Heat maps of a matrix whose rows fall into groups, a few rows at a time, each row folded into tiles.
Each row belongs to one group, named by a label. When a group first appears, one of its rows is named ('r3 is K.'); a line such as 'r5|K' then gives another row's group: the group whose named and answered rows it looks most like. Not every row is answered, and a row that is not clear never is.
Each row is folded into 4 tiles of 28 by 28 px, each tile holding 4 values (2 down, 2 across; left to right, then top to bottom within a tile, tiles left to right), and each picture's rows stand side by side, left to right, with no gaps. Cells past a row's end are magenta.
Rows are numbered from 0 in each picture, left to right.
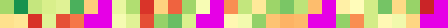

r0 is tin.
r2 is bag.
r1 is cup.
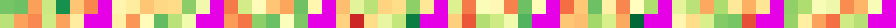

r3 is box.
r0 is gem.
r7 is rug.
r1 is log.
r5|box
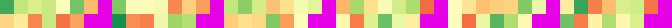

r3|log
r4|log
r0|tin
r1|rug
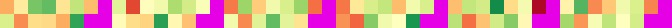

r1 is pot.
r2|log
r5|log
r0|box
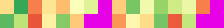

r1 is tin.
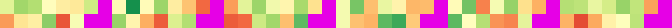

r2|box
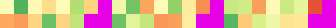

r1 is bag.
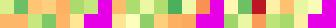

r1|bag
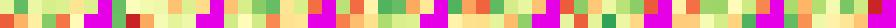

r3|pot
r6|box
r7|gem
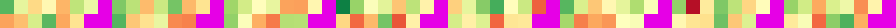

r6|pot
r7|cup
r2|rug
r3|tin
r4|bag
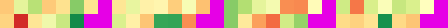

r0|box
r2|rug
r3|pot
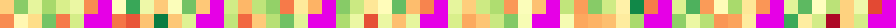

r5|box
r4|rug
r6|bag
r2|rug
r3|gem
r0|tin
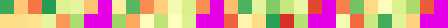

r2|tin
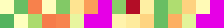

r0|bag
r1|pot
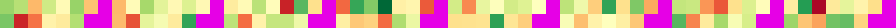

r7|cup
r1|box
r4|pot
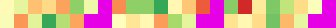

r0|log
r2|pot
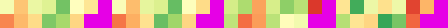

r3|cup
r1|pot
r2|gem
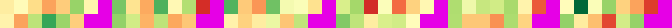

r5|rug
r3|cup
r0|log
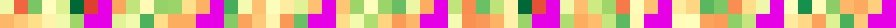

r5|rug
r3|bag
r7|cup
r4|box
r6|rug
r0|box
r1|bag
